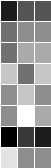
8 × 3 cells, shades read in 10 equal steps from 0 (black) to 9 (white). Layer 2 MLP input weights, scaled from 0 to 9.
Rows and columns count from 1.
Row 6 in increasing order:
5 6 9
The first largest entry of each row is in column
2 2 2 1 2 2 2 1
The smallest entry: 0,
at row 7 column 1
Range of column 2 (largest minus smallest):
7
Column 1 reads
1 4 4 7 5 5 0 8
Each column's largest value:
8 9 7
